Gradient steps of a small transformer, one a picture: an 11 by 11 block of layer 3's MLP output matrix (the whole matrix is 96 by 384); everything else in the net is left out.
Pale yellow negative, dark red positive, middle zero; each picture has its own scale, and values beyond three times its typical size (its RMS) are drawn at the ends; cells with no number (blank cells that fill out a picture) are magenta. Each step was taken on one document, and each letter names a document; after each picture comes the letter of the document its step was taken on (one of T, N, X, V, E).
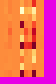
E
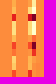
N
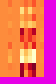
E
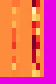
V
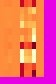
E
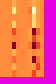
V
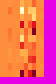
E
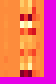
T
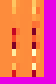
V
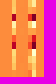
N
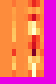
N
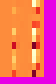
V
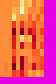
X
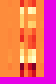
E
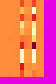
E
